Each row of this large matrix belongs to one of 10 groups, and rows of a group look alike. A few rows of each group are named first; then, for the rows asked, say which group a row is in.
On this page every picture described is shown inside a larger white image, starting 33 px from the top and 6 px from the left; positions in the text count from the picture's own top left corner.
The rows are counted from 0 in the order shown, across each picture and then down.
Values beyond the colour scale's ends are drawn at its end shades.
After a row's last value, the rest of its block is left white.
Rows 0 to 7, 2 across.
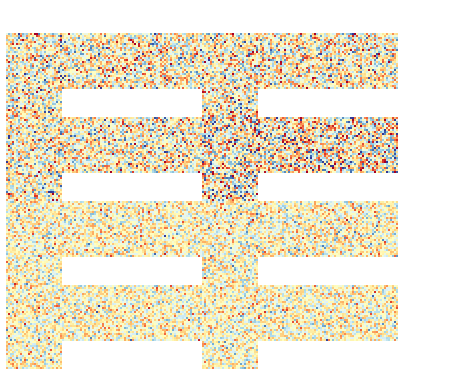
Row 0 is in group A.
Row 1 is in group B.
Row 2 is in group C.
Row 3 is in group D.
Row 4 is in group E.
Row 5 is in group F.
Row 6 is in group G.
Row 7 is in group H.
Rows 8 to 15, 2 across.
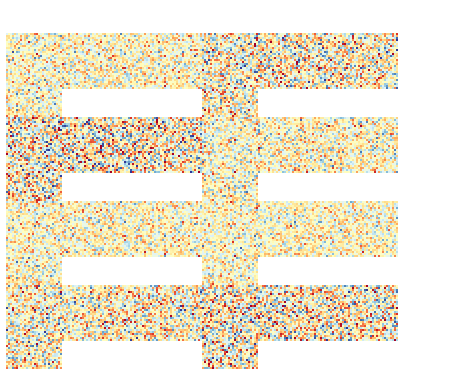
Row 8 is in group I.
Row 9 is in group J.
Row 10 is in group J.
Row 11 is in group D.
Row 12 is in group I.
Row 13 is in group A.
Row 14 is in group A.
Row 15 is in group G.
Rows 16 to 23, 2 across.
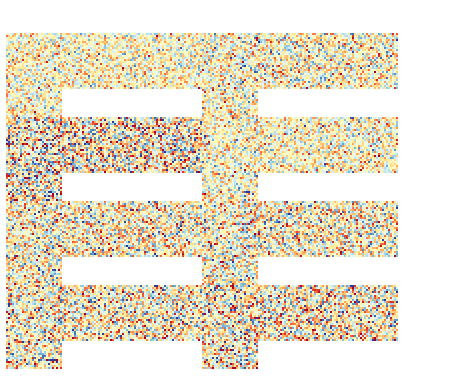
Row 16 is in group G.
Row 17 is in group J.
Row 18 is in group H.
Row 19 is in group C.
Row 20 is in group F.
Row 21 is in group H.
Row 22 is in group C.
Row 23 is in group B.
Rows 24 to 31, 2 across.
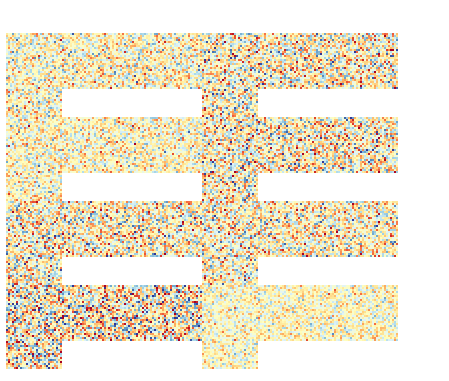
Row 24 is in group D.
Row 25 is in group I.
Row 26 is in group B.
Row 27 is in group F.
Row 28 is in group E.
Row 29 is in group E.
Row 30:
D
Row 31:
D
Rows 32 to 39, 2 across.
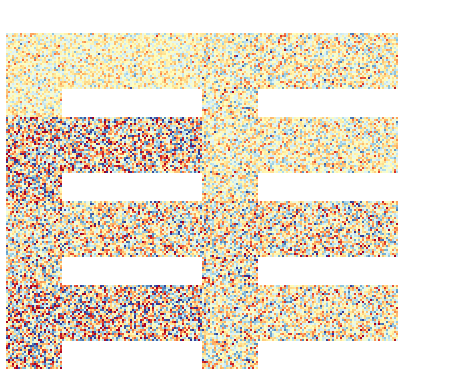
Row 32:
G
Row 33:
C
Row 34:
G
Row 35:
C
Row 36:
A
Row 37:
C
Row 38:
G
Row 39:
C
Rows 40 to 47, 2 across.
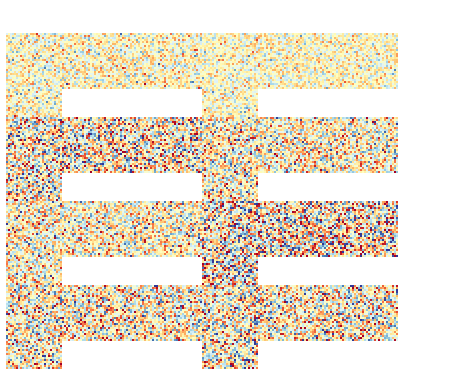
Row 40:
I
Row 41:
H
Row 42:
I
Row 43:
G
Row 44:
G
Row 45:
I
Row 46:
B
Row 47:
C
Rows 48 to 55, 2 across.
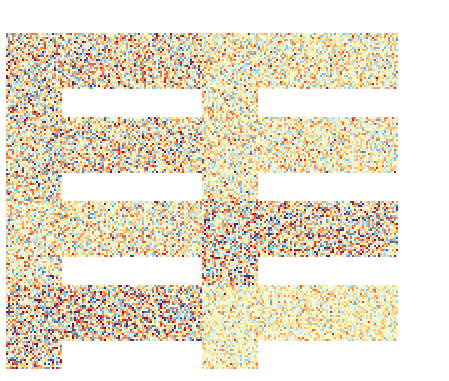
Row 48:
G
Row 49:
G
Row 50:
F
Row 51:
G
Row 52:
C
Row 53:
C
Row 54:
H
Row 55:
B
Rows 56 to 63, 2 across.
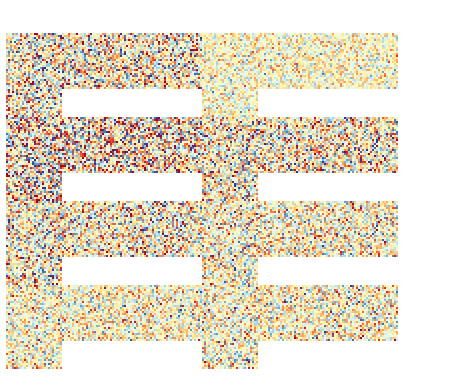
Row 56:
I
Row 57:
H
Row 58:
B
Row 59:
F
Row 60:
C
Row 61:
F
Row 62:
A
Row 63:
C
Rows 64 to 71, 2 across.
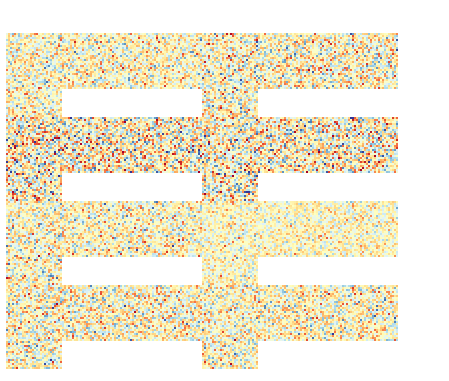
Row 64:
J
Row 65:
A
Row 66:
G
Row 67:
C
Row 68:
C
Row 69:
A
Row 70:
H
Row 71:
D
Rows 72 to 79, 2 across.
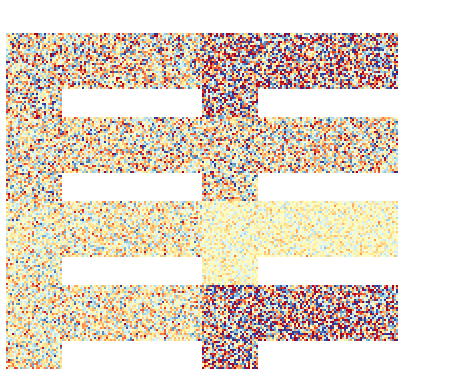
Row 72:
B
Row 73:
G
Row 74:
C
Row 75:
F
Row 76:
I
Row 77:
J
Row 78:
I
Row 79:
I
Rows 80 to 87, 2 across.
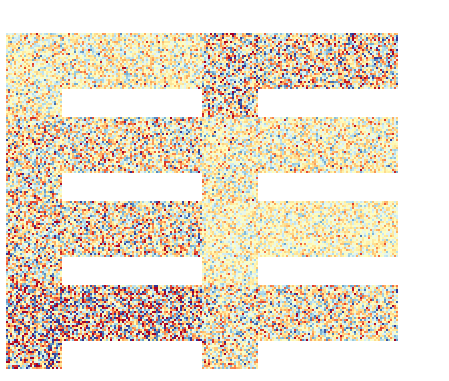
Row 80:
I
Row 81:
A
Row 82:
G
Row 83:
I
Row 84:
G
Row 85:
E
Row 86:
F
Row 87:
J
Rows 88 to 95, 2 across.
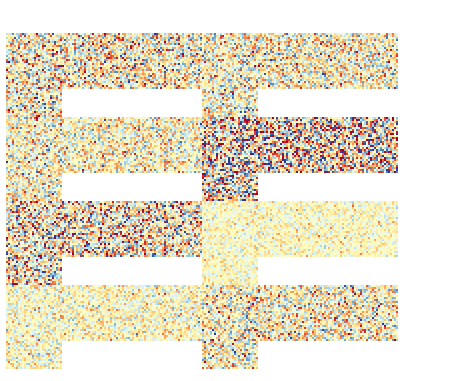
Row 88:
B
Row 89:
H
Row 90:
A
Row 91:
H
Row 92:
E
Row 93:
J
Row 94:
D
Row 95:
F
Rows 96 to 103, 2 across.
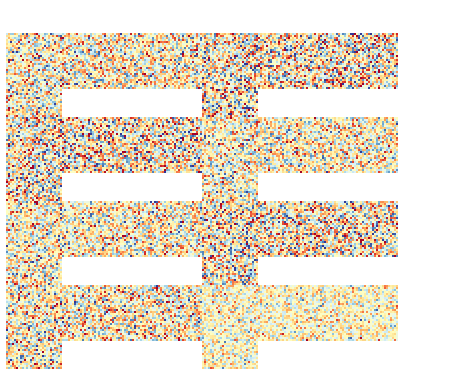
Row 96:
I
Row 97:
C
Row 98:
I
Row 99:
H
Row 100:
A
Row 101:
F
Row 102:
B
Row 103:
E
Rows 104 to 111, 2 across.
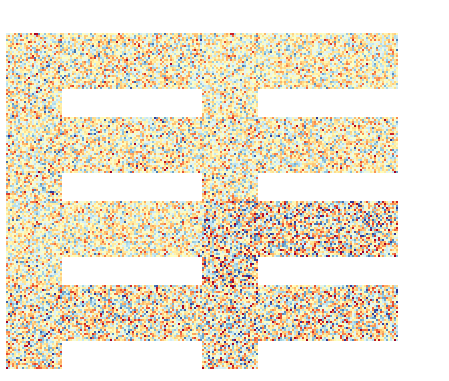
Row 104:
A
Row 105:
A
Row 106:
C
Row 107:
I
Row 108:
I
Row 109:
C
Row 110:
J
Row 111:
A
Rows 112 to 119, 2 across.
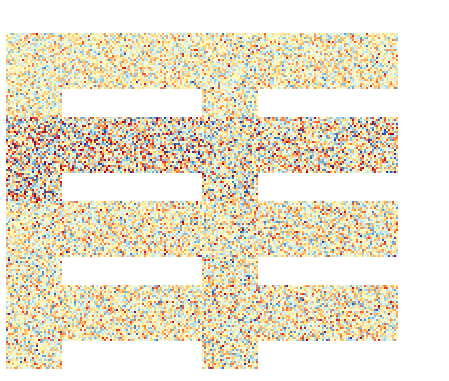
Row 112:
I
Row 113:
F
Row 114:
G
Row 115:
D
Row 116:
I
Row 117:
H
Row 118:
B
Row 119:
E
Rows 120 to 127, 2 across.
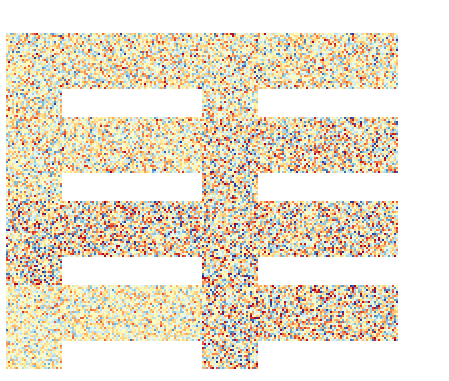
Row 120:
I
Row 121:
A
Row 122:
E
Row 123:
F
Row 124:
B
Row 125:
C
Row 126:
H
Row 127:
B
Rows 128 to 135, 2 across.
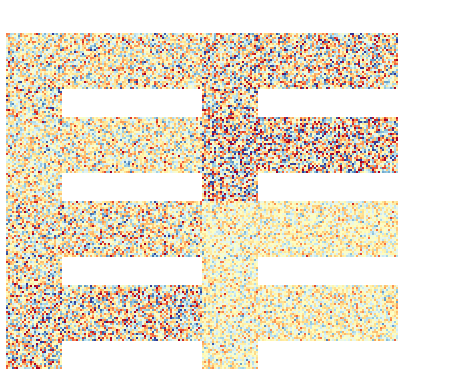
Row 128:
C
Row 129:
C
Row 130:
J
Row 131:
E
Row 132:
E
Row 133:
E
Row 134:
A
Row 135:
H
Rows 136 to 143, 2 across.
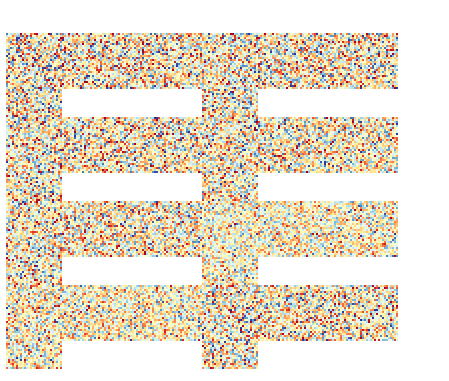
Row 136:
E
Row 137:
I
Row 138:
B
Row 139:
J
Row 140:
B
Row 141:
D
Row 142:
G
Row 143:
E
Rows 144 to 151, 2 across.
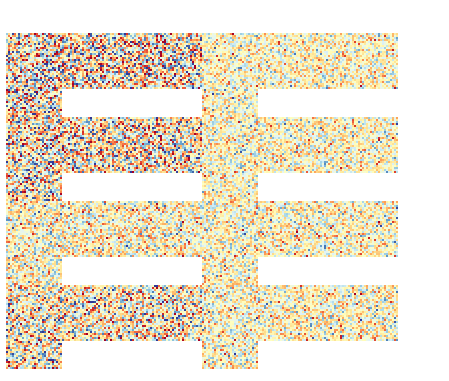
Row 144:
H
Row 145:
I
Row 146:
H
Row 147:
J
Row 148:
F
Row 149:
J
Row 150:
C
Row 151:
D
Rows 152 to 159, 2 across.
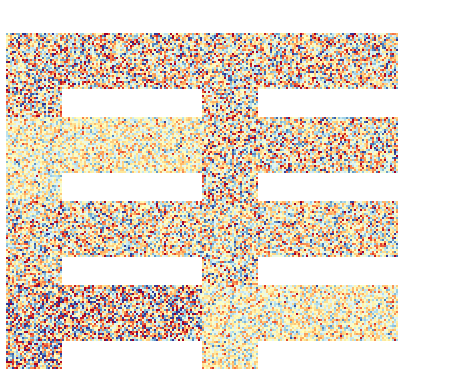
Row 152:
B
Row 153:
B
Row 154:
F
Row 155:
G
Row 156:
J
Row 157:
D
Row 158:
C
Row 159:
I
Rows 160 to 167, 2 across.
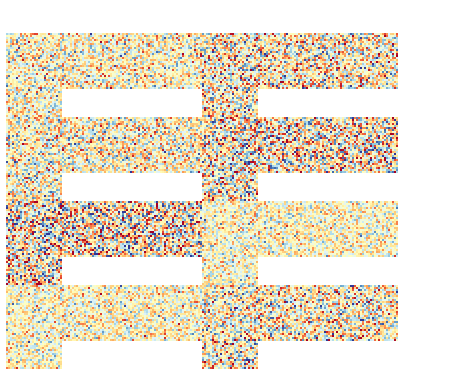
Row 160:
E
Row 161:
E
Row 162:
H
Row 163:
H
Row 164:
J
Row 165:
H
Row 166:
I
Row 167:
C
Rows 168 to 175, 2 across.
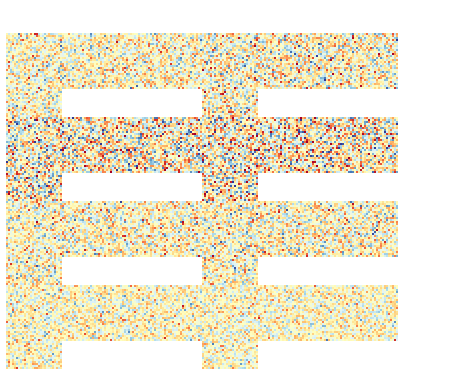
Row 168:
A
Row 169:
J
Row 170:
D
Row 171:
B
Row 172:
I
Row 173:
F
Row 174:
J
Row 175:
H
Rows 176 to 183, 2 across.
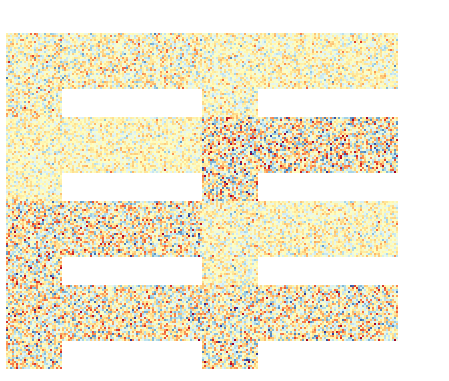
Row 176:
A
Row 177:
D
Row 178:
E
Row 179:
G
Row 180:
G
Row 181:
F
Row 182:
G
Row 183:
C
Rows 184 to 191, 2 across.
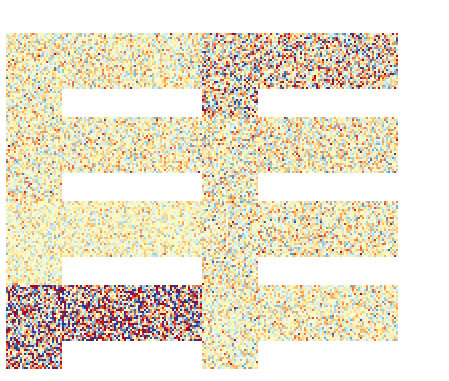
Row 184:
G
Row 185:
C
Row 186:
G
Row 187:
H
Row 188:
E
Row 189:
I
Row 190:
D
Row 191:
D
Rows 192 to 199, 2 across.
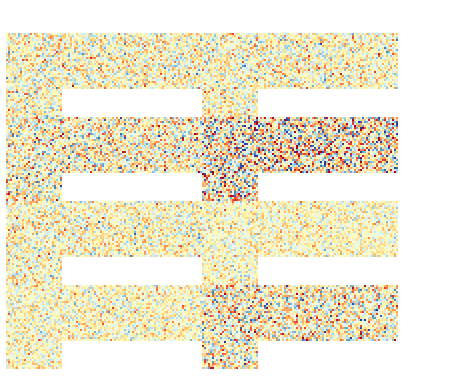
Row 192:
H
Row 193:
J
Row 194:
I
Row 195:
J
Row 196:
G
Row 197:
B
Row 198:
J
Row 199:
E
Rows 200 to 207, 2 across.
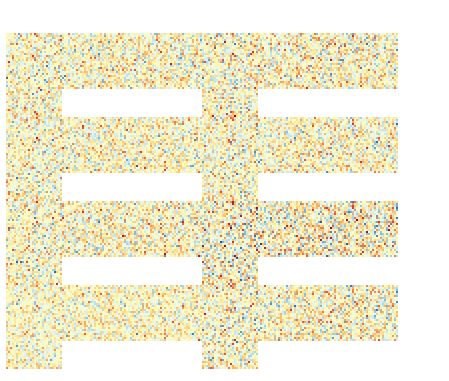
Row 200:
A
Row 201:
B
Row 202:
I
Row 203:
A
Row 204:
I
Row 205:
A
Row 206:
I
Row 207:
A
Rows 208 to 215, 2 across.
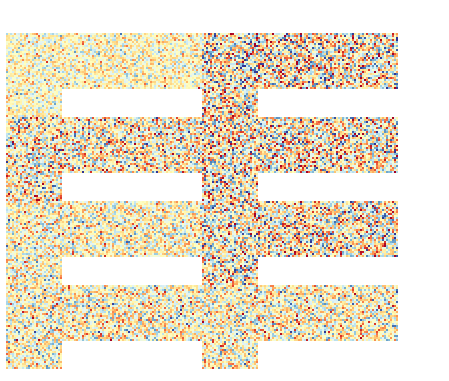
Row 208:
I
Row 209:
J
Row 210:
B
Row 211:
G
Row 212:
H
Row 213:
D
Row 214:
F
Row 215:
J
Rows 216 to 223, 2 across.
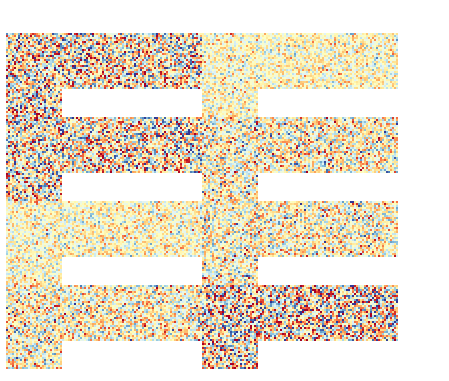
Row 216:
G
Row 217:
A
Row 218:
D
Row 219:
J
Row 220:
A
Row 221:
C
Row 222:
G
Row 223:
B
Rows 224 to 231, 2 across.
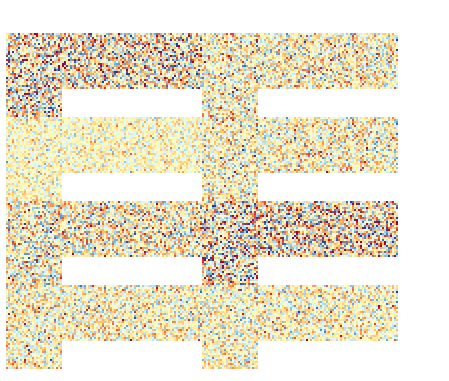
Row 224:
H
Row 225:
A
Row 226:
A
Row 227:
A
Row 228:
H
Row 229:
H
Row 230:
G
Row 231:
J
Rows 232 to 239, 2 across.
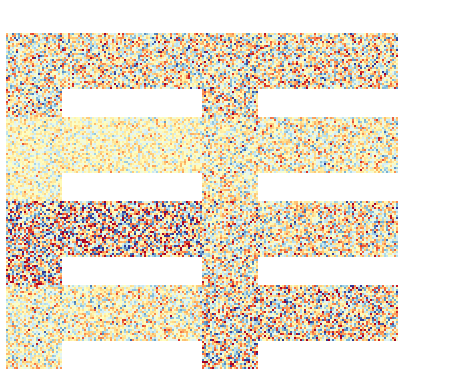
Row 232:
D
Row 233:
F
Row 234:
F
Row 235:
J
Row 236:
J
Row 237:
A
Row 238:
A
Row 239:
C
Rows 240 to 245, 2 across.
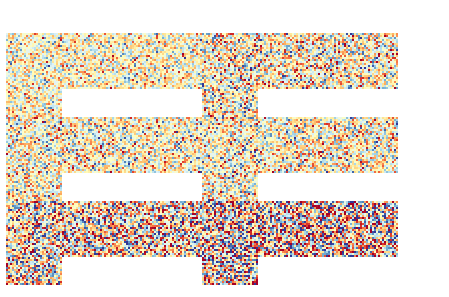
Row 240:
J
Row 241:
E
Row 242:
J
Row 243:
A
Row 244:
I
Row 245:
B
